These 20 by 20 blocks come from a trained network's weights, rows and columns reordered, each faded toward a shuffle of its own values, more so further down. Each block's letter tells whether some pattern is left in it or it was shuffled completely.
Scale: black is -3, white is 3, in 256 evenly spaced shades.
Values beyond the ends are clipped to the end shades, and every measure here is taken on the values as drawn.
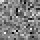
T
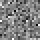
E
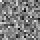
E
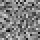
T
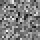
E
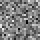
E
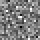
E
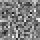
T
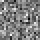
E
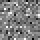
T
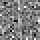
E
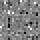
T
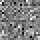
T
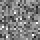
E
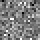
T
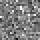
E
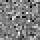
E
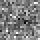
E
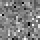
E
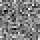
E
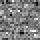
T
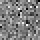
E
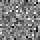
E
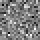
T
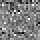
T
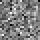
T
